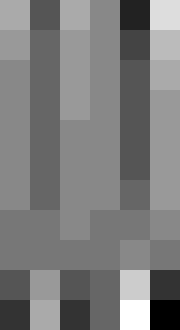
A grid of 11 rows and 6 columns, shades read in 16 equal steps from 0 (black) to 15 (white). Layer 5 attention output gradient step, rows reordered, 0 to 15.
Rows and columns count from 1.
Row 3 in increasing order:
5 6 8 8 9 10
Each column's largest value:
10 10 10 8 15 13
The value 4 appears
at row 2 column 5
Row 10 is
5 9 5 6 12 3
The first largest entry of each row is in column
6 6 6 3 6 6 6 3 5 5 5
